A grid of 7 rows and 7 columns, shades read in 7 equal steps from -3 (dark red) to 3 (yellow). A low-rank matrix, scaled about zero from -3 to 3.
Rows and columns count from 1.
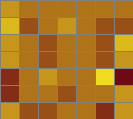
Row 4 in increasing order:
-1 -1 0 0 0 1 1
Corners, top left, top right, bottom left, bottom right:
1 0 1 1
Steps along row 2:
down up up down down same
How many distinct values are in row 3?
4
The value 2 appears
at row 2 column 1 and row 3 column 7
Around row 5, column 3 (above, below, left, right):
-1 0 0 0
